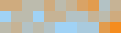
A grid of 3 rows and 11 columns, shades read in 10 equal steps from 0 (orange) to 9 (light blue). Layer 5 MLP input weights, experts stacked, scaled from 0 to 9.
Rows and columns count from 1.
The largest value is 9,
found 4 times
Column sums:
19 15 19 21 16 20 21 18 15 15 9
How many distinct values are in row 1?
6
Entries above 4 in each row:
6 10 9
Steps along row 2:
down same up down same up same down up down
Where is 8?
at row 3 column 8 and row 3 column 9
